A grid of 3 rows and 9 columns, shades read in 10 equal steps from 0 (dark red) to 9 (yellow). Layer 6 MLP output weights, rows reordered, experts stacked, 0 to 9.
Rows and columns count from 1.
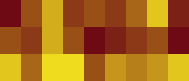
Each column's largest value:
8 4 9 9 3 6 5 8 8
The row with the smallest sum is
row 2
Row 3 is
8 4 9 9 3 6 5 6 8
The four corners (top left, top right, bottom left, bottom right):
0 1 8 8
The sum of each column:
11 9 23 14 6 9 11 17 9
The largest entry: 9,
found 2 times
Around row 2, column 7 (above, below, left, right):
4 5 1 3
